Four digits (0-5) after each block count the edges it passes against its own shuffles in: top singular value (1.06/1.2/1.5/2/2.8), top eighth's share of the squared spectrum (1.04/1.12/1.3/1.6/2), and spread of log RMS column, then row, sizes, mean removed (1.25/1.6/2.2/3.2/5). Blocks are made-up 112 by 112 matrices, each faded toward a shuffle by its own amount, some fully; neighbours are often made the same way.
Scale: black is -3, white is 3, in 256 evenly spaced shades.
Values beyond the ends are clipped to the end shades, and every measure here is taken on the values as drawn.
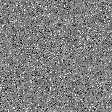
0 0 0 0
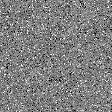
0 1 1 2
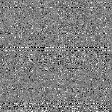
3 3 3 4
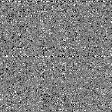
2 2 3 3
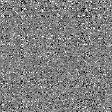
1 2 3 3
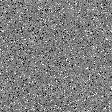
0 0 0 0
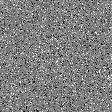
0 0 0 0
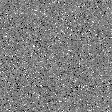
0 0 0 0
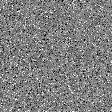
0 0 0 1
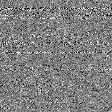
2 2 0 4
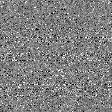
1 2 0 3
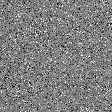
0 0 0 0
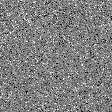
0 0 0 1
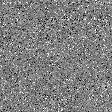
0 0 0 1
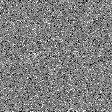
0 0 0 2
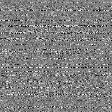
2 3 0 4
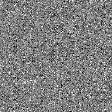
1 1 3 0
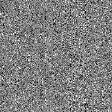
1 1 3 0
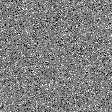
2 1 0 0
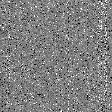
1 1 2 0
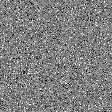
0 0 0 2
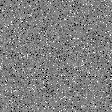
3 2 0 1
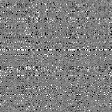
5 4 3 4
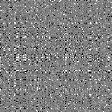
4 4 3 3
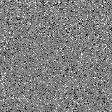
3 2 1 1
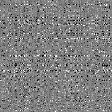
4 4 3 3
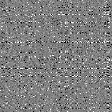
4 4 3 3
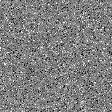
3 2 1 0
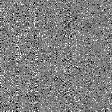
4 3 3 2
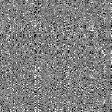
4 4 3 2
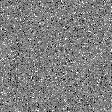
2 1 1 0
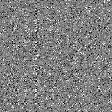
4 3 2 1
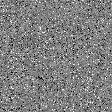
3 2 1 0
